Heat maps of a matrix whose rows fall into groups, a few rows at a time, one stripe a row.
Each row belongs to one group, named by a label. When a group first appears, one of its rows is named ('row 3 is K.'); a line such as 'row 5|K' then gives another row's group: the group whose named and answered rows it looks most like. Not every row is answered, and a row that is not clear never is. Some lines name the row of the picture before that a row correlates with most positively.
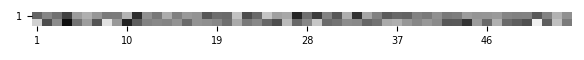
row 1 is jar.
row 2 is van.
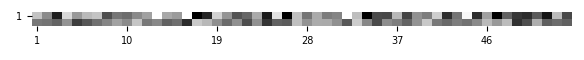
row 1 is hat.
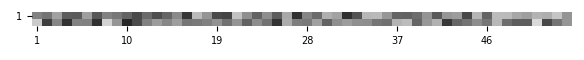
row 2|van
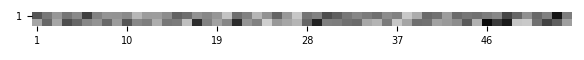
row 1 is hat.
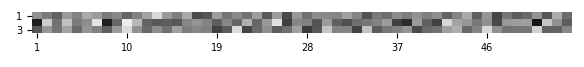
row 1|hat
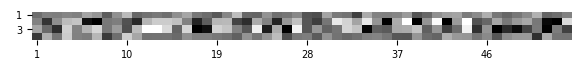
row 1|jar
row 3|hat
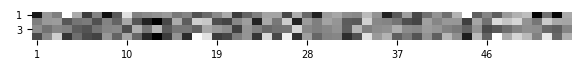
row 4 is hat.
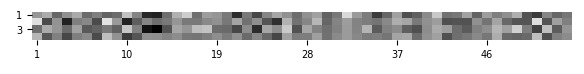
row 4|van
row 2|van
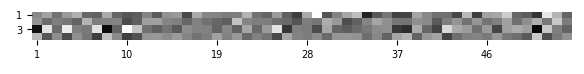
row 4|van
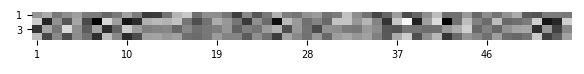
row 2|van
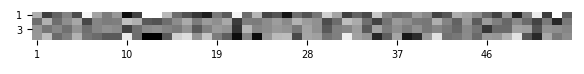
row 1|hat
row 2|hat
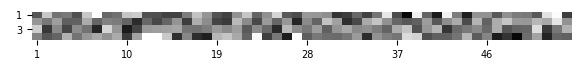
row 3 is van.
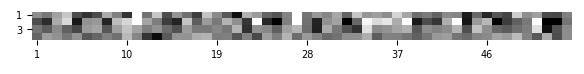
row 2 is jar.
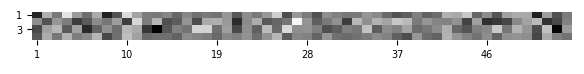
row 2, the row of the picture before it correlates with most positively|1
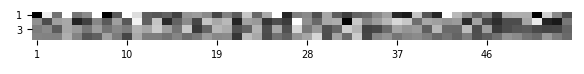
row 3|hat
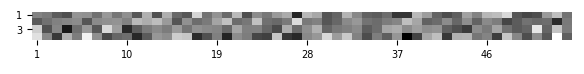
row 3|van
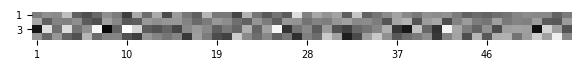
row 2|van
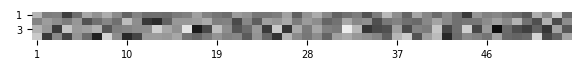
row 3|hat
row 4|van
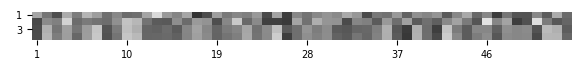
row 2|jar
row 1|hat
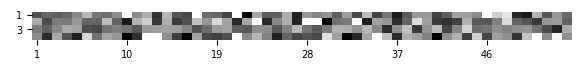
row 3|van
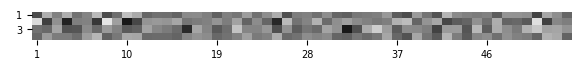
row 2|van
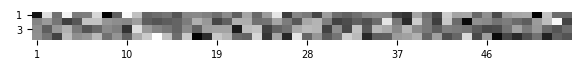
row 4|hat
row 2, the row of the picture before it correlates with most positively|4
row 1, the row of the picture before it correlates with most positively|1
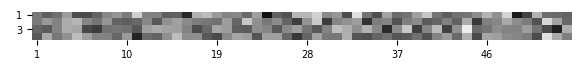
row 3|van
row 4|jar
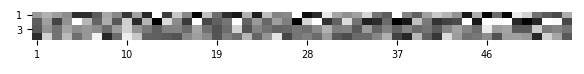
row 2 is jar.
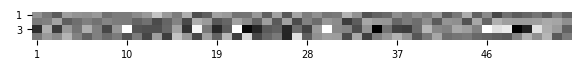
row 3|jar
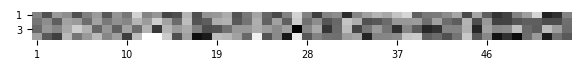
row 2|hat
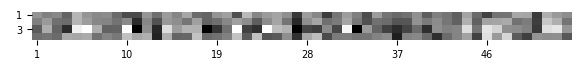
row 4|jar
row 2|jar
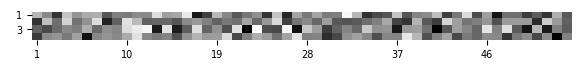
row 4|hat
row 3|jar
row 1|hat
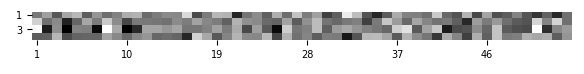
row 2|van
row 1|hat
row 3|van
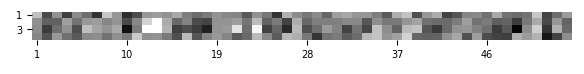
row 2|hat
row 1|van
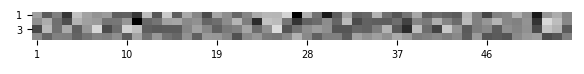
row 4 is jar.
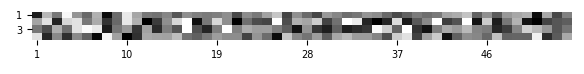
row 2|hat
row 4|van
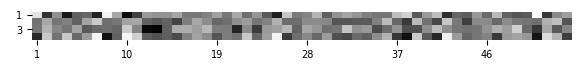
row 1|van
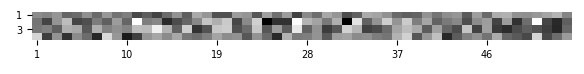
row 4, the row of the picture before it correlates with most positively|1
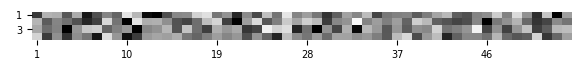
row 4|van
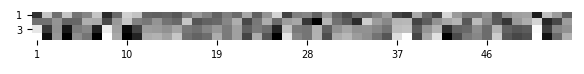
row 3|van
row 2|jar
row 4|van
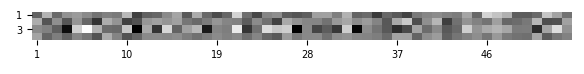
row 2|van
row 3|jar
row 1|jar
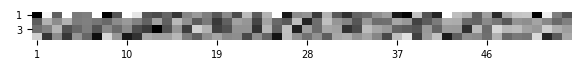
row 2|jar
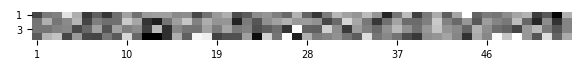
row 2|hat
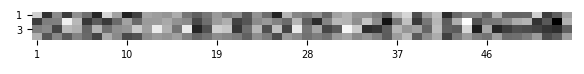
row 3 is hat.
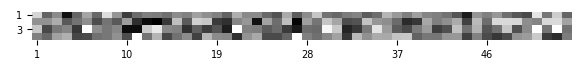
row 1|van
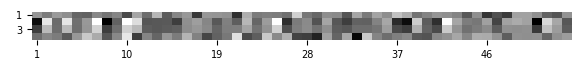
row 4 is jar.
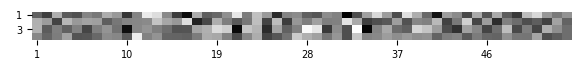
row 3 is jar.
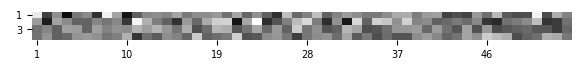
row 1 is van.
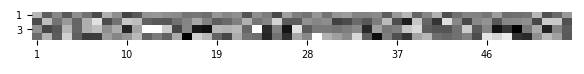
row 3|hat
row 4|jar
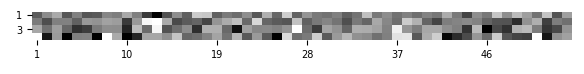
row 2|hat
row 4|van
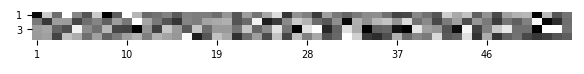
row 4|hat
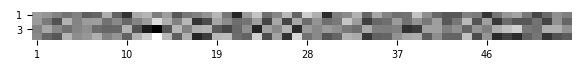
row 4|hat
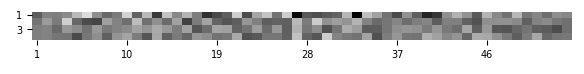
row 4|jar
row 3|hat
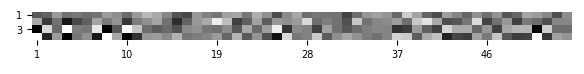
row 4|van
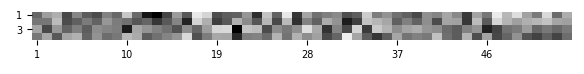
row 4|hat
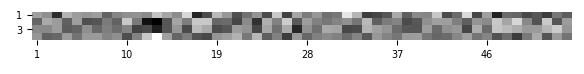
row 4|hat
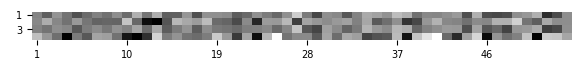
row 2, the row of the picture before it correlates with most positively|2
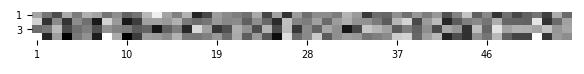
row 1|hat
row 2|van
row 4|van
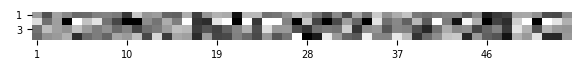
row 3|jar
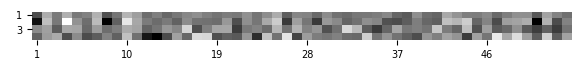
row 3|hat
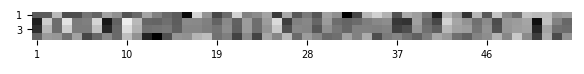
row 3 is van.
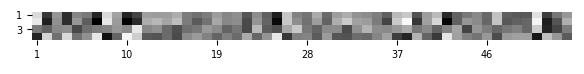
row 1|van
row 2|van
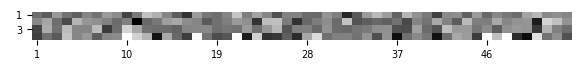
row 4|jar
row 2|jar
